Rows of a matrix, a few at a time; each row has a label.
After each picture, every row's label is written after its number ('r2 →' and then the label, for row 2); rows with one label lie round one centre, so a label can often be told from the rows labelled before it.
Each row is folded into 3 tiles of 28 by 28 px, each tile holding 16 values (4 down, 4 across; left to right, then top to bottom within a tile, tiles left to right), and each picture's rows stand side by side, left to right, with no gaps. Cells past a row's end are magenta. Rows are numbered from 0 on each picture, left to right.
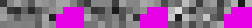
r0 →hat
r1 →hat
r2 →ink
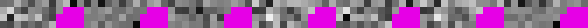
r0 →ink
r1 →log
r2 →hat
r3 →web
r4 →ink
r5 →web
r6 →log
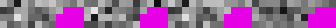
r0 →web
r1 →ink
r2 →web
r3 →hat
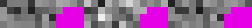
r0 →hat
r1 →web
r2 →hat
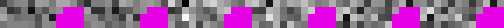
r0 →hat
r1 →hat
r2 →web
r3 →web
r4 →ink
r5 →ink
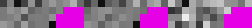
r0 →log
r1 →log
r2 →web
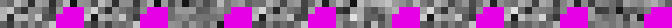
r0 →ink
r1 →ink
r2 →log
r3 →ink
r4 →web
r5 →ink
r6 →ink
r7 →hat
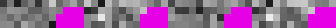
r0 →log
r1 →web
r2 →hat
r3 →web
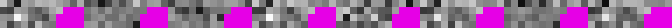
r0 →web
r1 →log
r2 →hat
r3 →web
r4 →ink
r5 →web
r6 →log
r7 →web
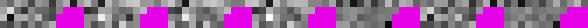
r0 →ink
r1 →web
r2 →web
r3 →web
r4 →log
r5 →ink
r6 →log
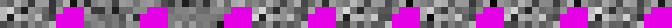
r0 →ink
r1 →hat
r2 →log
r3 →ink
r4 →ink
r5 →ink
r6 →ink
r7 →ink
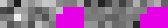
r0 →web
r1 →log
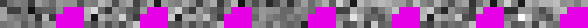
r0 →hat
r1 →ink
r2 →ink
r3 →log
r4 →web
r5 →ink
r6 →web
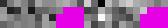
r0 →hat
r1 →web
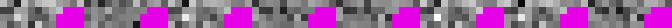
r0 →web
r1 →log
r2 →web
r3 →hat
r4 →hat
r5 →web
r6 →web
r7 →hat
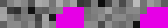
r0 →hat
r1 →log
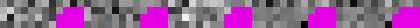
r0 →ink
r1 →hat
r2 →web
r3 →log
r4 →log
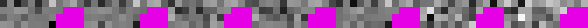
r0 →log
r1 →log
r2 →hat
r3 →hat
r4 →log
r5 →ink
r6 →web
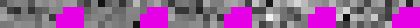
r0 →hat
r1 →log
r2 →hat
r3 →web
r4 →ink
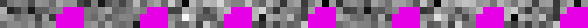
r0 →hat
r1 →log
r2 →web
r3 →ink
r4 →hat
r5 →web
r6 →ink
